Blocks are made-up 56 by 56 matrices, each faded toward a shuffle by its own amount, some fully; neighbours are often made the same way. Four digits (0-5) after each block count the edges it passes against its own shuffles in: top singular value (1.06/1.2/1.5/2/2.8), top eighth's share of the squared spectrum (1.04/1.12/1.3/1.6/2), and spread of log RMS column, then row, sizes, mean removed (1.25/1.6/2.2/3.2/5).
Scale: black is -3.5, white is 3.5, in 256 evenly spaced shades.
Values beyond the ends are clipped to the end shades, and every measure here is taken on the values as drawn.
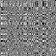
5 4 3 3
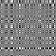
5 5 4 4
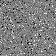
1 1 0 0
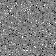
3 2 0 0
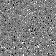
0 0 0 0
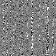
2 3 4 0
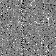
1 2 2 0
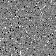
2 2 1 0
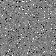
0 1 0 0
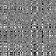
4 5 3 3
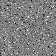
0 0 0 0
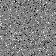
0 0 0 0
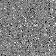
3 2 1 1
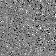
2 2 1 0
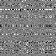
4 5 2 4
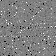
2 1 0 0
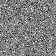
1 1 0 0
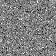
0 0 0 0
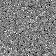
0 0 0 0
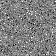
1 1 0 0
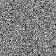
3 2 0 0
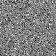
2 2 0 1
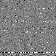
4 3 0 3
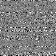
1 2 0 3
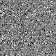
1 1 0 2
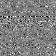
2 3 0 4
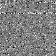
2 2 0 2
